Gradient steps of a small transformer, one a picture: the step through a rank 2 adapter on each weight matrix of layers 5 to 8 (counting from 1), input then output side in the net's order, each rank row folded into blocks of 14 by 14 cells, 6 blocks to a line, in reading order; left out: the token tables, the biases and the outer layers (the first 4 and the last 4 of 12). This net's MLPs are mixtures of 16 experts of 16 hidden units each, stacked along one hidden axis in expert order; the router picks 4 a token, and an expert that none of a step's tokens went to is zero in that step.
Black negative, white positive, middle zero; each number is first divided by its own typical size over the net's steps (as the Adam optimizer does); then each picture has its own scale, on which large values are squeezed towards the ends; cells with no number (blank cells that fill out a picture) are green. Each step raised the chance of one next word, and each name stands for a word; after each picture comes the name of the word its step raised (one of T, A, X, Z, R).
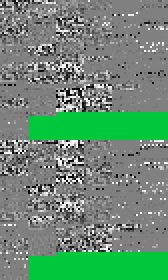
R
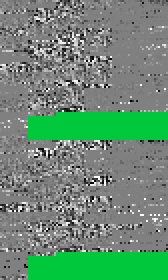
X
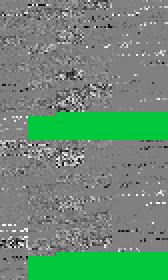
X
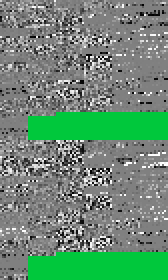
R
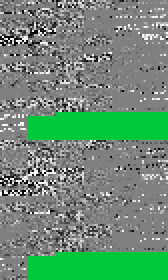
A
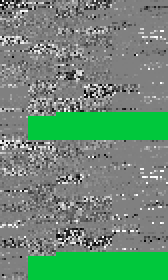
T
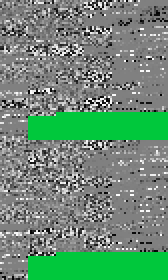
T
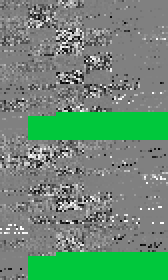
X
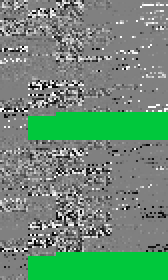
A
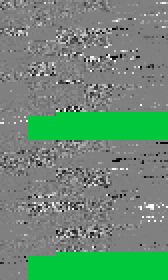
X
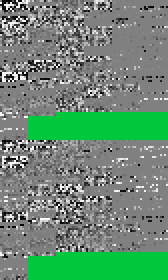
A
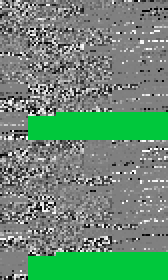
R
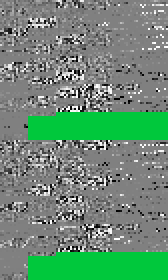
R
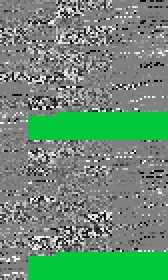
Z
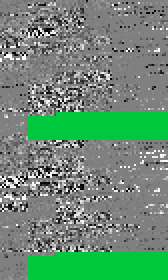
R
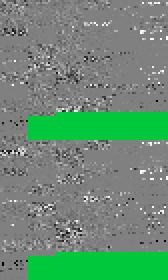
T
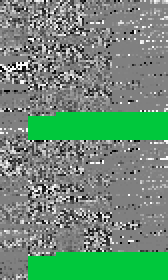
A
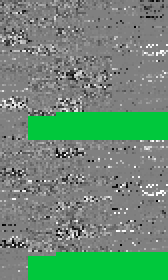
T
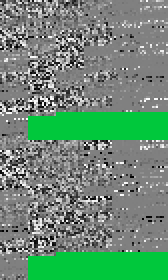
A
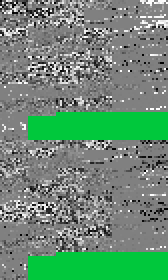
A
